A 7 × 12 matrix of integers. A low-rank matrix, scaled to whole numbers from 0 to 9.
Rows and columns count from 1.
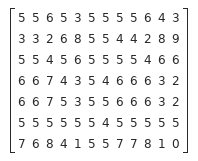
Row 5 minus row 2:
3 3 5 -1 -5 0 0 2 2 4 -5 -7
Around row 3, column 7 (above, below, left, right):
5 4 5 5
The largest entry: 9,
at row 2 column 12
